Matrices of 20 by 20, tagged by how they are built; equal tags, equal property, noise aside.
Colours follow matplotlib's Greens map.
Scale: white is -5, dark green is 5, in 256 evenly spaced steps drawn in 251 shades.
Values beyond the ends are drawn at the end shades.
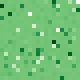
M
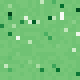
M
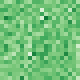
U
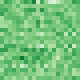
U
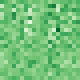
U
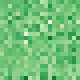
U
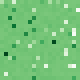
M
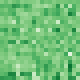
U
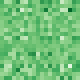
U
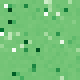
M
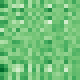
U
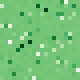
M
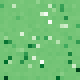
M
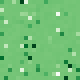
M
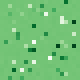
M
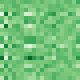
U
